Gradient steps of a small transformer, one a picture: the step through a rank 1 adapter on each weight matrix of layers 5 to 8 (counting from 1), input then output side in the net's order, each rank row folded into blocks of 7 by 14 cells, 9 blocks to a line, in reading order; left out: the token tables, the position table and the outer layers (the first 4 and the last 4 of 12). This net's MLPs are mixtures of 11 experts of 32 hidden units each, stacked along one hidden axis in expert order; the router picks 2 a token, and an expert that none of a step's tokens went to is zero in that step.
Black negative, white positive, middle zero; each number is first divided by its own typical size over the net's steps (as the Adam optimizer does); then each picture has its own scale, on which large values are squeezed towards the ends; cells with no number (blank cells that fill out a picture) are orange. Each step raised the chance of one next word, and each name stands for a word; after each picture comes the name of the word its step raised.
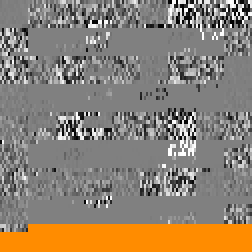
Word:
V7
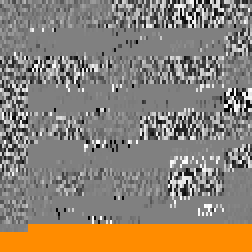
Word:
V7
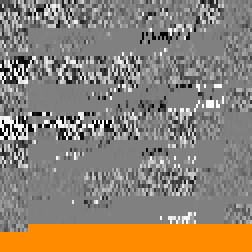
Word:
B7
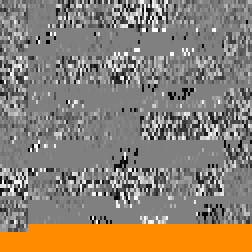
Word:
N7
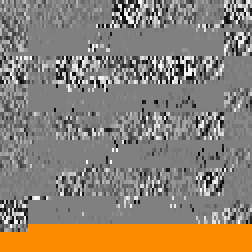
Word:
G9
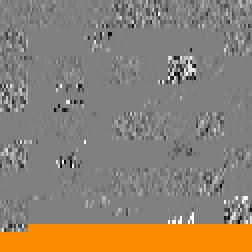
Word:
G9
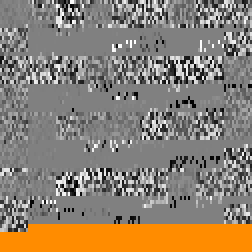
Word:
N7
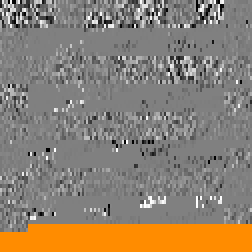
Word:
G9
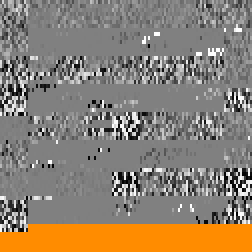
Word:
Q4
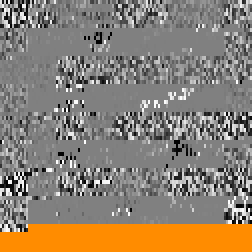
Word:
B7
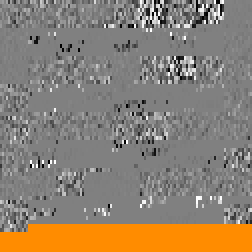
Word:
G9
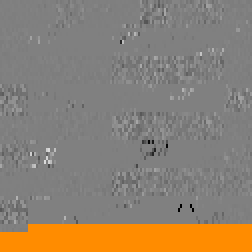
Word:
Q4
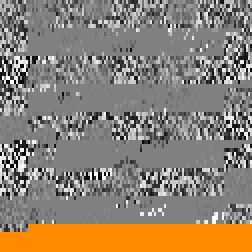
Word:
B7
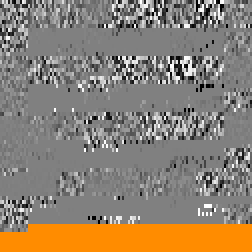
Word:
G9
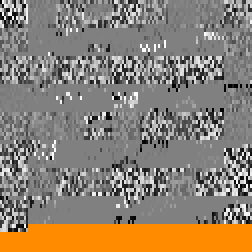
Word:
N7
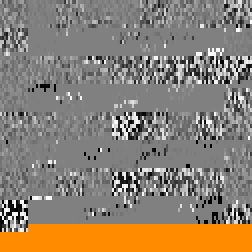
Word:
Q4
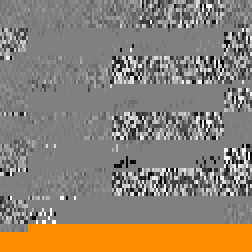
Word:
Q4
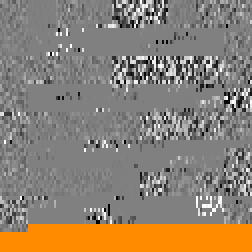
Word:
G9
